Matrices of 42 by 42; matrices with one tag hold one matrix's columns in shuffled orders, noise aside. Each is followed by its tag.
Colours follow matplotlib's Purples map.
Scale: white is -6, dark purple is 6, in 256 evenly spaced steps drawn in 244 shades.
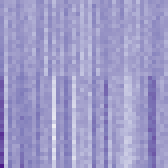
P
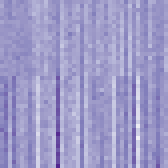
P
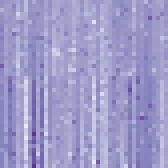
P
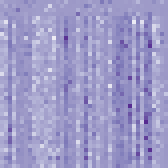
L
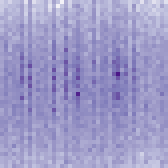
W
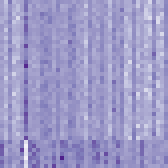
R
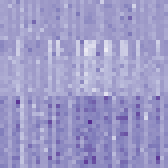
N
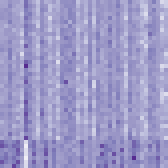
R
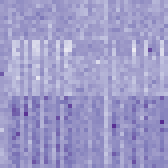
N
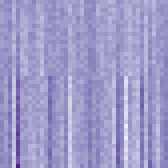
P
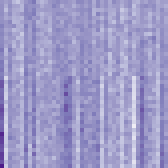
P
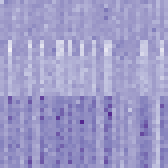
N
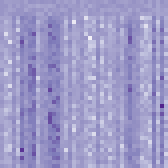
L
